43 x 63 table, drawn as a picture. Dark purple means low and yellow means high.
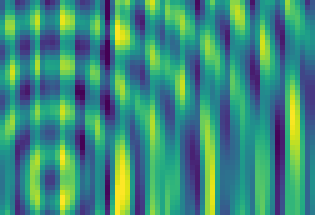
No overall slope runs across the table. Rings spread out from the bottom left. Stripes running up and down repeat 11 times from left to right. The grain runs up and down.
